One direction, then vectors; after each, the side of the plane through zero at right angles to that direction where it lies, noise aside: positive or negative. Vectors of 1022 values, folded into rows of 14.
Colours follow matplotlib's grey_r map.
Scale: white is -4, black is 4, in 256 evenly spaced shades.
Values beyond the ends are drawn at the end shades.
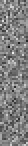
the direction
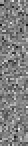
negative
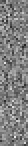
negative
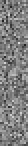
negative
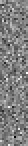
positive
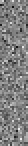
negative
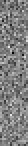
negative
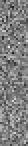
negative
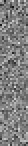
negative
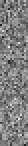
negative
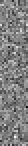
positive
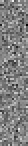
negative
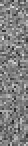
positive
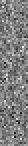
positive
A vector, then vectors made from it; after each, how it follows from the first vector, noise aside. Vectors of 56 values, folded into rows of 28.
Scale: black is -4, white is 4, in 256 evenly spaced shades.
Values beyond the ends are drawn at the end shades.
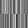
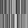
sign-scrambled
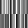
scaled up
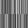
sign-scrambled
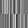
copied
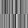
negated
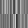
copied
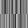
negated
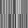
sign-scrambled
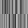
negated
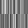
copied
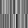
copied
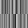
negated
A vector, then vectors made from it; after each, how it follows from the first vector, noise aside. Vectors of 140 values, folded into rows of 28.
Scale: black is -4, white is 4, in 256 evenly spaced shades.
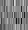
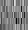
copied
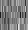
wrapped around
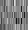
copied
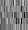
copied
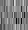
copied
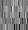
wrapped around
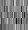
copied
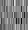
copied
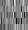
copied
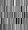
copied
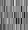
copied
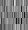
copied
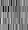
wrapped around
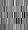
copied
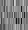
copied
